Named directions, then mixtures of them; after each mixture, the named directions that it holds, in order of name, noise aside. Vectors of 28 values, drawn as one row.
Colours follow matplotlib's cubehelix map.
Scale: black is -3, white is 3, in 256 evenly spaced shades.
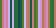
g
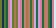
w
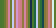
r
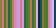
g, r, w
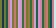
w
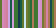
g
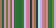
g, w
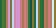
r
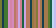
r, w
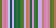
g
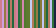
g, r, w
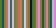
g, r, w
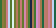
g, r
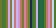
r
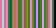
w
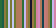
g, r, w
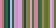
g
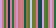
g, w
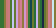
r
